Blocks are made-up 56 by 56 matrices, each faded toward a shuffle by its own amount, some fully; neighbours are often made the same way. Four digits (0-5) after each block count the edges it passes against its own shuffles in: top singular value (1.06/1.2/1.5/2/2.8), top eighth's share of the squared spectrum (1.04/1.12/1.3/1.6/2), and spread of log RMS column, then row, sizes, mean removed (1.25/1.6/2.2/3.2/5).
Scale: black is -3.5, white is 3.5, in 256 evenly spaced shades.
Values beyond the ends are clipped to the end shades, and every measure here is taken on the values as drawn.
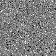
2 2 0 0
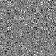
4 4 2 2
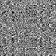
4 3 1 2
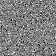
1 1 0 0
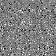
3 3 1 2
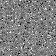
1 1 0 0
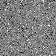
0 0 0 0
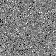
0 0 0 0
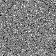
0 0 0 0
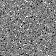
0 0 0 0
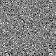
3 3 1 2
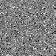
3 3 1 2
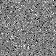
0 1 0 0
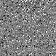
2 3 1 1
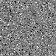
1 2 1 0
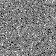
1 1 0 0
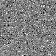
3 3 0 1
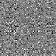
3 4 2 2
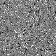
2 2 0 0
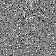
2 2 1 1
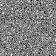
2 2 0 0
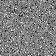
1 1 0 0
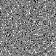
3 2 0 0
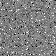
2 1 0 0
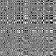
5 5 3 3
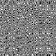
4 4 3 3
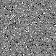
0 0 0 0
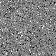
0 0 0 0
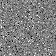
0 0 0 0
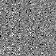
1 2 2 2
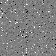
2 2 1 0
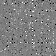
2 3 1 1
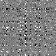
3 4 3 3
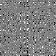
3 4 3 2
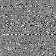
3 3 0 3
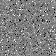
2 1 0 0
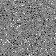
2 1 0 0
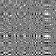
5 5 3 3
